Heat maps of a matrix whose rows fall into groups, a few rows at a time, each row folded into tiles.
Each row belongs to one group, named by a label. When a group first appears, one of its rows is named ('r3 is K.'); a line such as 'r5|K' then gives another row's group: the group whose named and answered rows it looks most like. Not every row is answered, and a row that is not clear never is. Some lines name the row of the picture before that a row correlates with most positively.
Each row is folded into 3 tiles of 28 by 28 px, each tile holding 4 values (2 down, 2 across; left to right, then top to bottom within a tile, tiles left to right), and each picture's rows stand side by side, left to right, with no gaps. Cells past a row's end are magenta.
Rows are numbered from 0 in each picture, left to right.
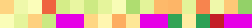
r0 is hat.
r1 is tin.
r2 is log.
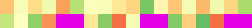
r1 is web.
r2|log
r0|log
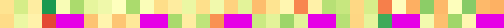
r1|tin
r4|hat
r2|log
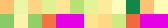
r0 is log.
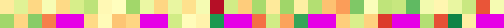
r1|tin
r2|hat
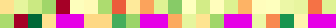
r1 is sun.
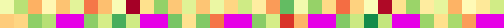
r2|log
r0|sun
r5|log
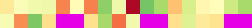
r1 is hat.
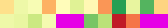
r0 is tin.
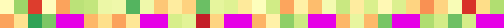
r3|sun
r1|tin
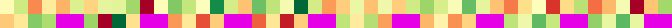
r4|log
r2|tin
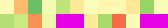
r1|web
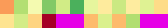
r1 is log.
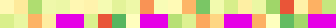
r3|sun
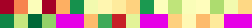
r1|web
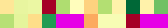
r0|hat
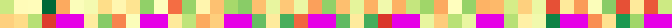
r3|log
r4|log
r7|sun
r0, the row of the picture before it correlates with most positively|1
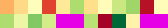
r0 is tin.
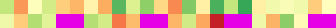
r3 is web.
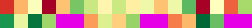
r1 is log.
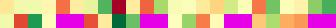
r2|web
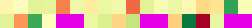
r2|web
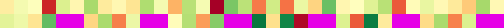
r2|hat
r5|web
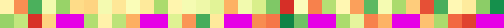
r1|log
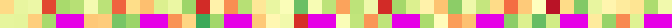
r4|hat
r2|sun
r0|hat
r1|sun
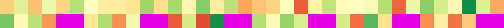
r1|web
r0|log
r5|tin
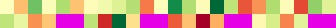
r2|tin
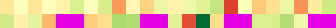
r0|log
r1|sun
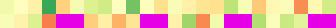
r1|tin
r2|web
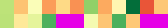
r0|hat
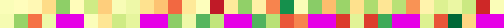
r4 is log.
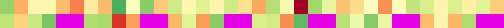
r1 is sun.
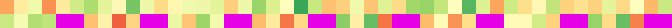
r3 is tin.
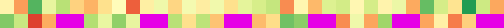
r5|tin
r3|sun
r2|log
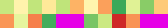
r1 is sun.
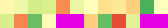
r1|web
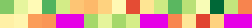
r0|tin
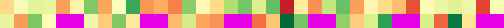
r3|sun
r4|hat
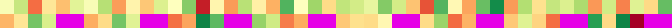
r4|tin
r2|sun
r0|sun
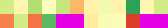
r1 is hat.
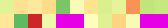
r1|hat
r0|web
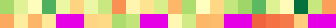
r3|tin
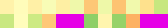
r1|log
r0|log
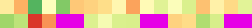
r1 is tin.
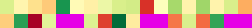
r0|web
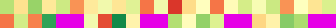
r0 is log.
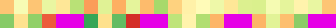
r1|log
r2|log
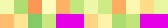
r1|sun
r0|sun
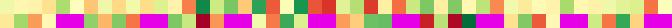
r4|sun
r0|web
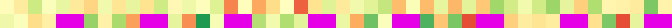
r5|log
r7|web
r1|log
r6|tin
